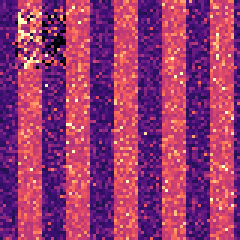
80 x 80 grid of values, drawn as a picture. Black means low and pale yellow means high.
Stripes running up and down repeat 5 times from left to right. In the top left lies a patch that is rougher than the rest. Values change most from cell to cell in the top left. There is no overall slope.
